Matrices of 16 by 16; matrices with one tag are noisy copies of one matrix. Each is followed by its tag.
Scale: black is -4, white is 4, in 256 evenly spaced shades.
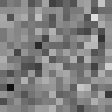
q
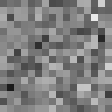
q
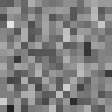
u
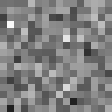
u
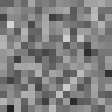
u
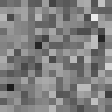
q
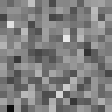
u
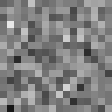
u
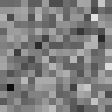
q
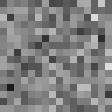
q
